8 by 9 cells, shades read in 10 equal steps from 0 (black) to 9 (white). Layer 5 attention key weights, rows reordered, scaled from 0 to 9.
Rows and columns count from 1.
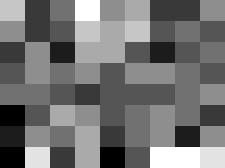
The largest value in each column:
7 8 6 9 6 7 9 9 8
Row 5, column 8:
4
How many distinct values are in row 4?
3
